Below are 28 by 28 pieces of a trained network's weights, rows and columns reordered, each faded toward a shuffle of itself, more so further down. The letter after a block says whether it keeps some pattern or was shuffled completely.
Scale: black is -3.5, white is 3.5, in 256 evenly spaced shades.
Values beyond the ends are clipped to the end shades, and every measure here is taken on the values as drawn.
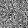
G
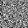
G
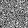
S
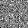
G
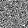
S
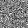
S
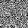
G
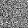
G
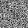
G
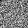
S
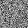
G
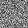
S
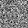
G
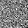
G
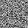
G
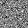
S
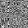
G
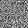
G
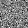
S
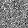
S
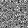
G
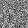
G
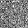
G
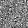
S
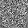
S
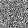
S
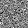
S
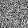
S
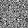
G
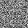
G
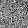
S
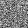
S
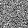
S
